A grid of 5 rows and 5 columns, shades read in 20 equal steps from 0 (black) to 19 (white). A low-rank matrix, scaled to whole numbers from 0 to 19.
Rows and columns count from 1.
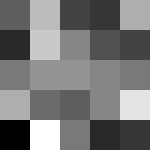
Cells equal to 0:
1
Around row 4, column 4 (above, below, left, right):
10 3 7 17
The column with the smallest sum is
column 1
